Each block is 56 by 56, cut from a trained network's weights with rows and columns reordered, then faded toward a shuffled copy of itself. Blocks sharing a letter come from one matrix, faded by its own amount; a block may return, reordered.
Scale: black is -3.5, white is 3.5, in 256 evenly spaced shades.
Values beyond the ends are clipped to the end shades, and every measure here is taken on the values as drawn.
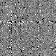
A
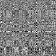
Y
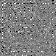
A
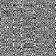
Y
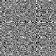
Y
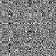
Y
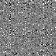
A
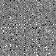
A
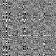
Y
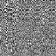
Y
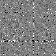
A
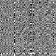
Y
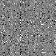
A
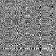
Y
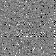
A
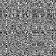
Y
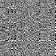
Y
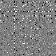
A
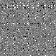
A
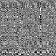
Y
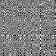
Y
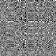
Y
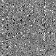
A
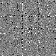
A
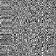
Y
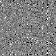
A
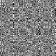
Y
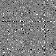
A
